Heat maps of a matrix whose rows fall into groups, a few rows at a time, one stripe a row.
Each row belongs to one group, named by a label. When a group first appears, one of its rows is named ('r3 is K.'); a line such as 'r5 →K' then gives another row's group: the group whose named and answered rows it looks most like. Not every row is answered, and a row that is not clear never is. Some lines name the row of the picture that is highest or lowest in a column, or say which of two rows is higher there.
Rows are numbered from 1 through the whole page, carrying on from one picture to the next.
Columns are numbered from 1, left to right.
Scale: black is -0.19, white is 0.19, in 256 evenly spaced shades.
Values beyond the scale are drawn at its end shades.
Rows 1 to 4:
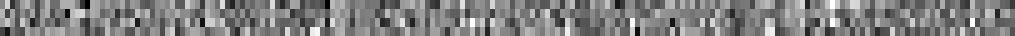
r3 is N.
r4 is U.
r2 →N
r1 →N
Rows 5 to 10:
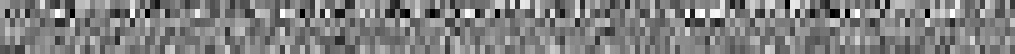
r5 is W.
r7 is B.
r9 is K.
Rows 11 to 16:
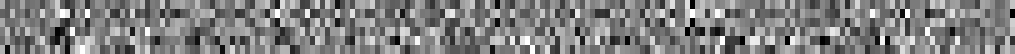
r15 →W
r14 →B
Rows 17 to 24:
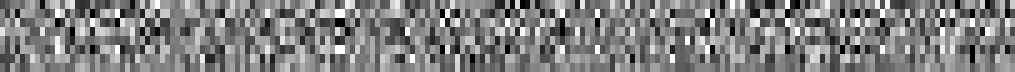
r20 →W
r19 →K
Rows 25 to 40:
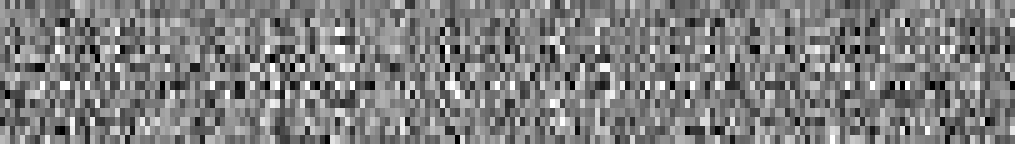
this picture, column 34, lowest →31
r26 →W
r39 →B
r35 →U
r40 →N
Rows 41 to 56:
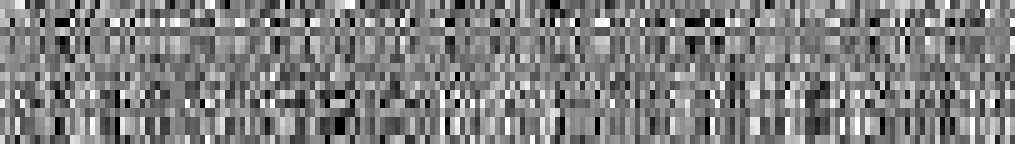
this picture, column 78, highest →43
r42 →W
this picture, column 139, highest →48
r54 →K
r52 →N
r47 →W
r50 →W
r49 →N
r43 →B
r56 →N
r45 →B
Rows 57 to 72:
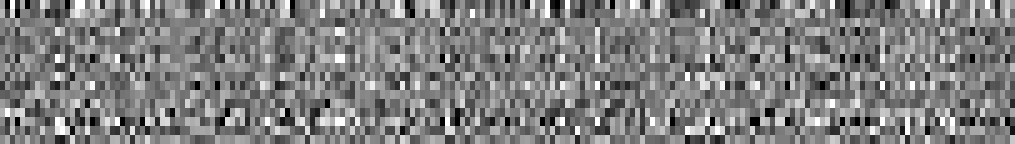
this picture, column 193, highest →71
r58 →N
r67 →U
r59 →K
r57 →N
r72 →B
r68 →N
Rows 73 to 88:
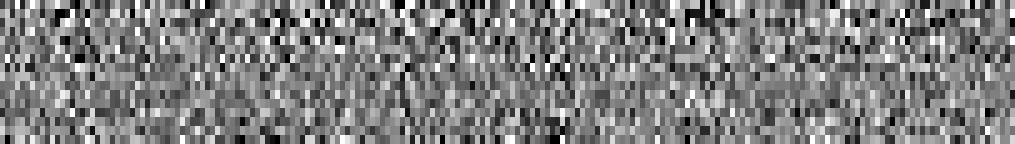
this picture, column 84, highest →88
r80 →N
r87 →W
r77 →B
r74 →B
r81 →W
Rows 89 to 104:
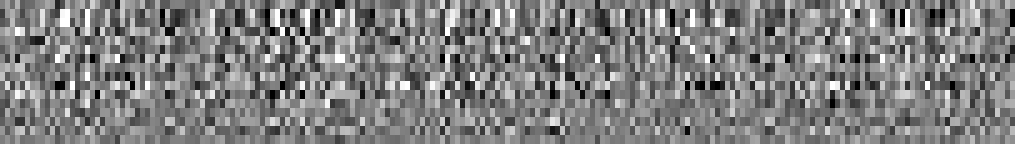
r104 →K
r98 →B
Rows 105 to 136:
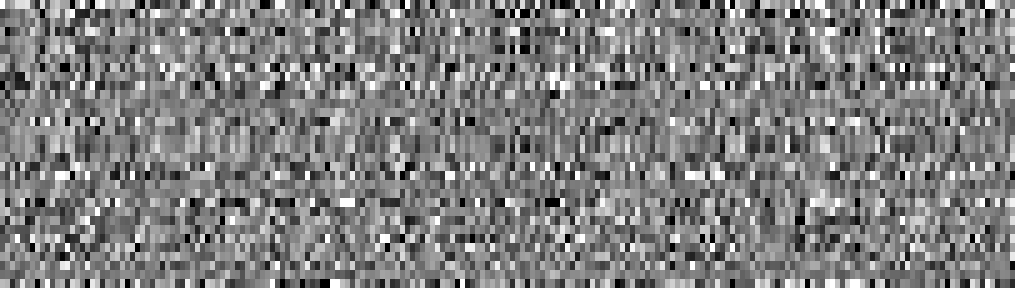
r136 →N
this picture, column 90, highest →124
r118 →N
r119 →U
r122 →B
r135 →U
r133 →B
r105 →W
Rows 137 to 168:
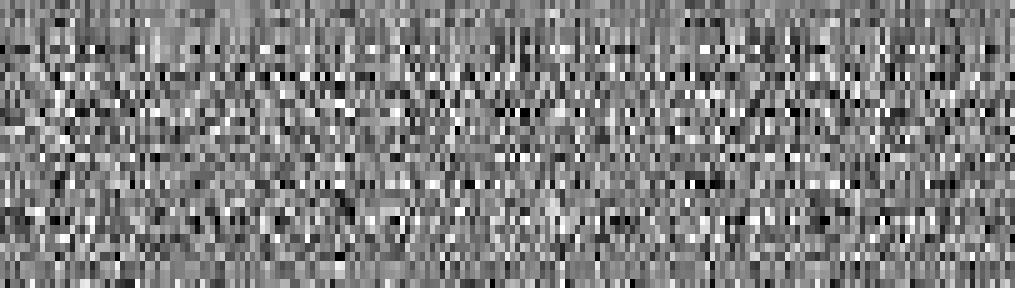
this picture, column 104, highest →149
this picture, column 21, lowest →142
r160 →U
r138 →U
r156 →B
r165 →K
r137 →B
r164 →W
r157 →B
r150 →U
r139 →B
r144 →U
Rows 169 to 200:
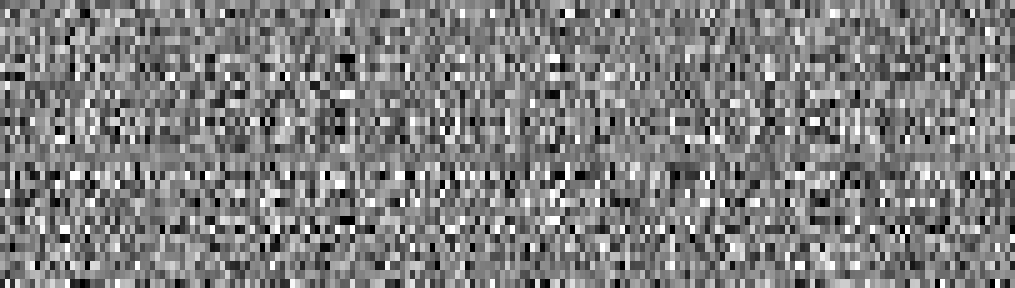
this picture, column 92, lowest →189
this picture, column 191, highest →184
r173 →N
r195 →B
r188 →N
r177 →U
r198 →N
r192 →N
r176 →W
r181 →K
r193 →U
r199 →U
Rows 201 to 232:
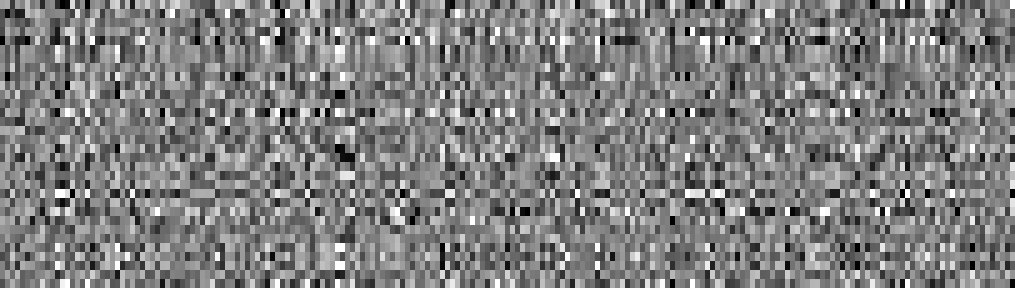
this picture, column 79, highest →224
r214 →U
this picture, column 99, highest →205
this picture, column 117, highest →224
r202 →U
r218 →U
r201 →B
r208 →N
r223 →B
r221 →B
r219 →B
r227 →U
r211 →K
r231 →K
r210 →N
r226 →W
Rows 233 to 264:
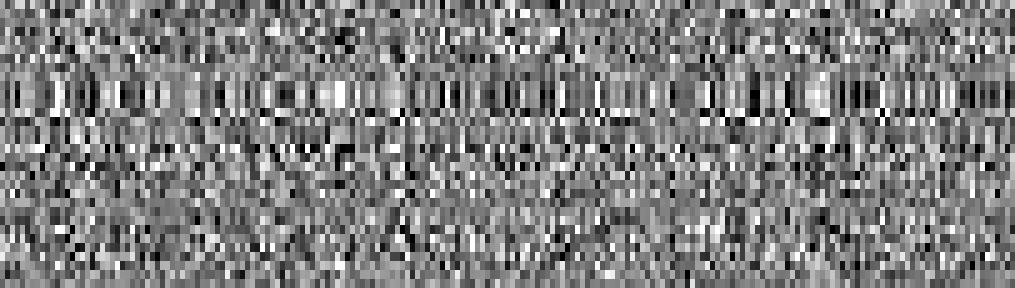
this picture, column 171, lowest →243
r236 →U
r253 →K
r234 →W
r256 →W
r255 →W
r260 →N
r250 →B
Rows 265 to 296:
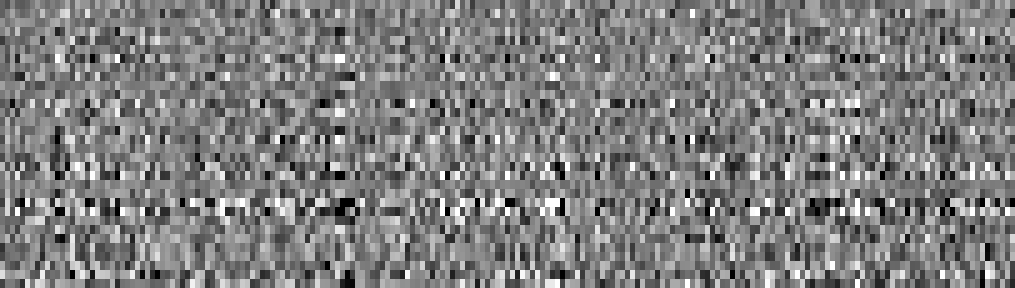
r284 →K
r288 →K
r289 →U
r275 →K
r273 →U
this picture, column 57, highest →288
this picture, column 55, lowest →265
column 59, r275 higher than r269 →Yes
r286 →B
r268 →K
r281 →B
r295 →W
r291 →B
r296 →U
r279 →K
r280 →B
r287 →U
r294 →N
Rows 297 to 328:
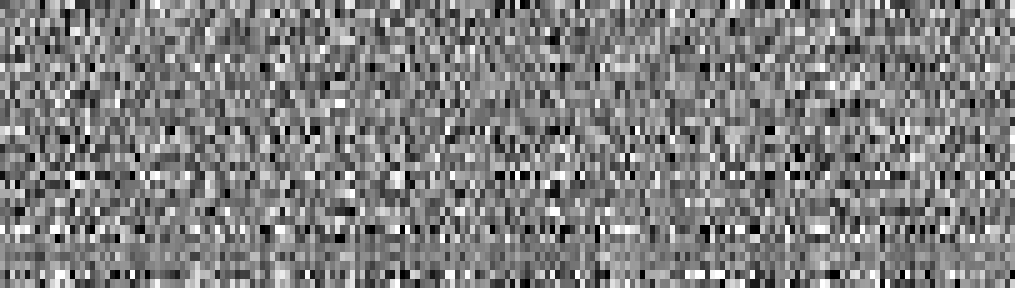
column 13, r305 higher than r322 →No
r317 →N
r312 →B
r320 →U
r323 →K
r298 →B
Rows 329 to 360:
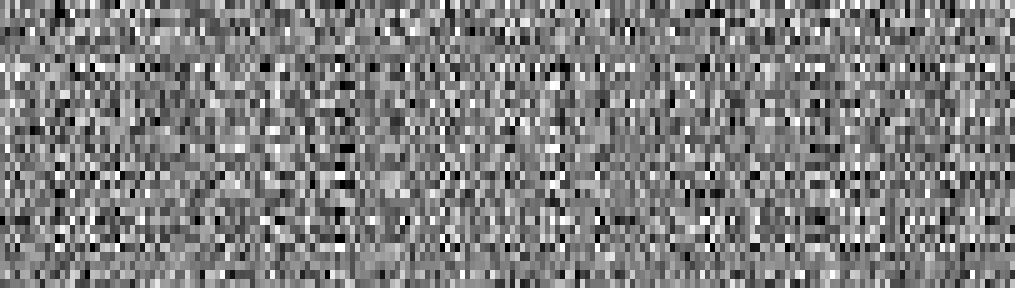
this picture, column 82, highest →336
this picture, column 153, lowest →340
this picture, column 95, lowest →332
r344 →B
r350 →B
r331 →W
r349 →U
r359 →N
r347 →K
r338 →U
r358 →B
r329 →K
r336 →W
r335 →K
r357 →U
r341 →K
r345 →U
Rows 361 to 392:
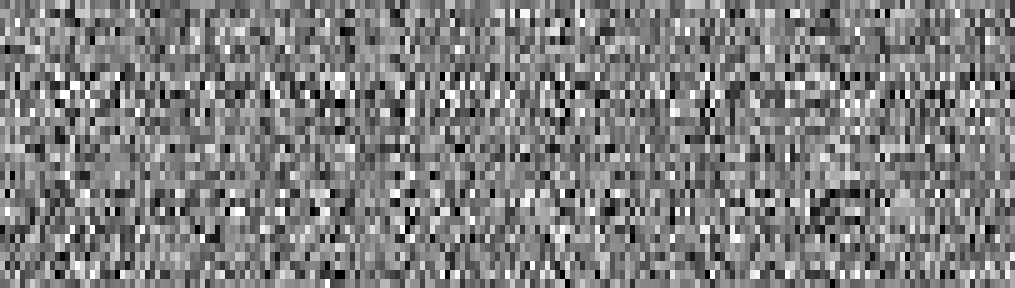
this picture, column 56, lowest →389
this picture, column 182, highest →371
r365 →W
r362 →W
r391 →K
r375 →K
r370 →N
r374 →W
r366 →U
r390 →N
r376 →B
